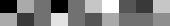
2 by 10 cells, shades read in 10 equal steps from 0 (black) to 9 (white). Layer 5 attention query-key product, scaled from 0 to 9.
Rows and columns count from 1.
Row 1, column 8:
3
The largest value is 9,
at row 1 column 7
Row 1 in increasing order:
0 0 2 3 4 4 6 7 7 9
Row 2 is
6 2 4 8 4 3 6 4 4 5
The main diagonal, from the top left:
0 2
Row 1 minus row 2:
-6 4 0 -8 0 4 3 -1 -2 2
